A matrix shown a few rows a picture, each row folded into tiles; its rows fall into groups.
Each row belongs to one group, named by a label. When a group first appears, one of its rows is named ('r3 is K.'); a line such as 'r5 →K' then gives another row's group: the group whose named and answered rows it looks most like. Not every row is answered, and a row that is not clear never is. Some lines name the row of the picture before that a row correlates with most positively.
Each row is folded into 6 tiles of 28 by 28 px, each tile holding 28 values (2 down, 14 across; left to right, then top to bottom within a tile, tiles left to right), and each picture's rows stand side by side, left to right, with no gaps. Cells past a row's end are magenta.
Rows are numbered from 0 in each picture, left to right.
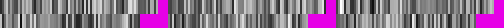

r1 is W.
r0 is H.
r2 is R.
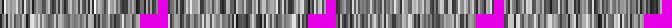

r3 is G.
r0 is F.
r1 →H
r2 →W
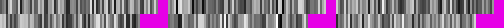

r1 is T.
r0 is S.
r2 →F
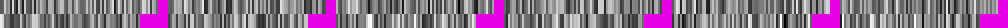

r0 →S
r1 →G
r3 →W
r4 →R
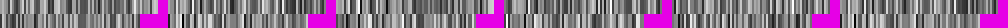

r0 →R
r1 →F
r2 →R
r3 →T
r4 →W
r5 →F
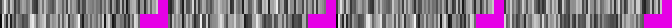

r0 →R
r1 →W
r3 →H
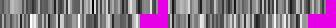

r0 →T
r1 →T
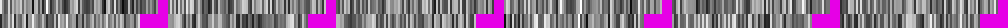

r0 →F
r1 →H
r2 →S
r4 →T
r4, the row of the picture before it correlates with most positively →0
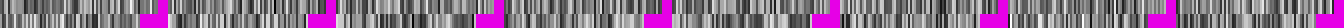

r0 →T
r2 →S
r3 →G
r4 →S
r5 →G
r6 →R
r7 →W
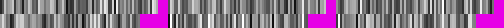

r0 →S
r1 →R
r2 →T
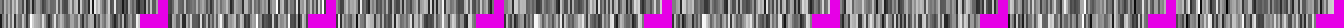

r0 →F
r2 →T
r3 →T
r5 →G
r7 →R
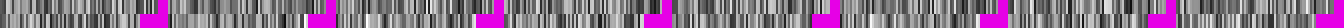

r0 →G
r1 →F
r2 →F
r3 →G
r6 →H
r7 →T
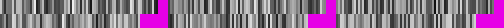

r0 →G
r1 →G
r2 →G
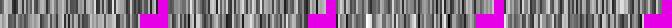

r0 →S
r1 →H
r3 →S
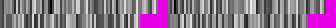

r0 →W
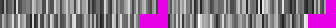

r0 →W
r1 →F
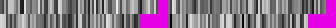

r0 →S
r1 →F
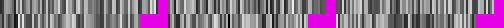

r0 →W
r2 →H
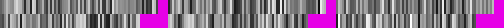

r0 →G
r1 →S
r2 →R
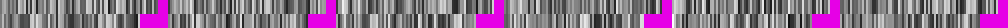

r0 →S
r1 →H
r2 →H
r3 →G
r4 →S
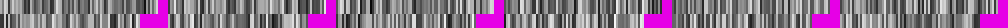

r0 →F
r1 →H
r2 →R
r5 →H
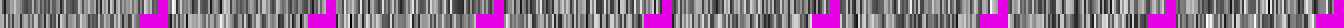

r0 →T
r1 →F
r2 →F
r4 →G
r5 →H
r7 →T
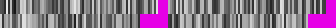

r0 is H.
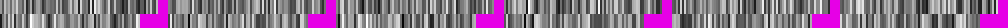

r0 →F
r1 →T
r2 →F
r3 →T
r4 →S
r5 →H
